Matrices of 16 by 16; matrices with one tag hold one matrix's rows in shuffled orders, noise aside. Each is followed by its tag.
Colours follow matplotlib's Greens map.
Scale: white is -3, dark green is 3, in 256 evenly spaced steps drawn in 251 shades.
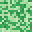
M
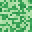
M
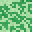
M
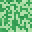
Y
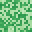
Y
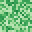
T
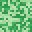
M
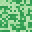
M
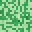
T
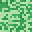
M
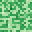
M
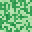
Y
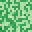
Y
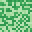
T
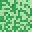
Y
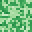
M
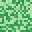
T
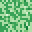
Y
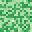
T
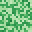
T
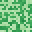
M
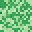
T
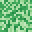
Y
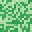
T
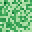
Y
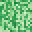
Y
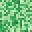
Y
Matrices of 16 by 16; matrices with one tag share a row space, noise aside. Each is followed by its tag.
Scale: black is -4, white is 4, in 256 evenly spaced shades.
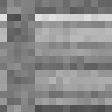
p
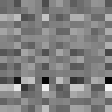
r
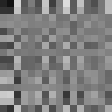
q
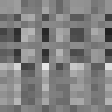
r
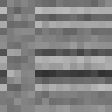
p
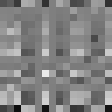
r
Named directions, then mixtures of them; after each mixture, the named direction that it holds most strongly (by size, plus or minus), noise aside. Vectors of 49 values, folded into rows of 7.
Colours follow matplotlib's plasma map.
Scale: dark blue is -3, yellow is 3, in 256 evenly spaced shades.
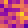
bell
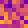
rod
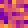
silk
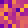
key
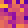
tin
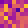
key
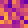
rod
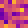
silk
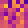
tin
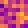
bell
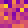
key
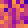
tin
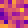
silk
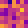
tin
